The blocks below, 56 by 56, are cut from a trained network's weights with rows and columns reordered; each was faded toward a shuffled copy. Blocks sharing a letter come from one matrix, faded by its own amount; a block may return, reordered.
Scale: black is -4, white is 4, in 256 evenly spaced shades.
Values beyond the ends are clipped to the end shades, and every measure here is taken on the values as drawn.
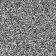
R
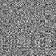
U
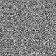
U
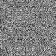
U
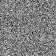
R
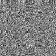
U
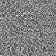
U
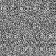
U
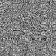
U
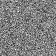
R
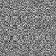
U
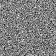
R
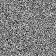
R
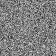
R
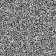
R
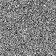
R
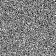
R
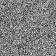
R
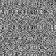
U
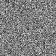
R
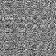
U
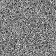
R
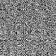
U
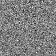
R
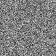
R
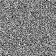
R
